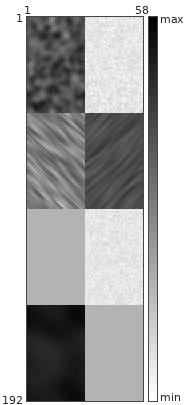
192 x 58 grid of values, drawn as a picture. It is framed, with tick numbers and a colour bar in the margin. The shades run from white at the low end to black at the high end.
The table splits into 4 rows of 2 panels. Panel 1,1: high, blotchy. Panel 1,2: very low, fine-grained, faint in contrast. Panel 2,1: middling, slanting down to the right. Panel 2,2: high, slanting up to the right, faint in contrast. Panel 3,1: low, flat. Panel 3,2: very low, fine-grained, faint in contrast. Panel 4,1: very high, smooth, faint in contrast. Panel 4,2: low, flat.
